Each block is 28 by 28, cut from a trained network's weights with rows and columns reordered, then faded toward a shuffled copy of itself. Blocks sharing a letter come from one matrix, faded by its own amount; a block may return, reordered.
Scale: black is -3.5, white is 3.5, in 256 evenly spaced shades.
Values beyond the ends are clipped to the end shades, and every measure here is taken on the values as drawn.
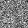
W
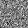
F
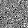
F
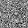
W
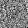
W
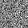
F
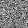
F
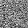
W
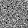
W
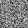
W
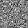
W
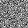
F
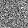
W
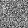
W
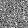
F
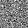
F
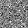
F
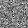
F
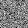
W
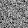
W
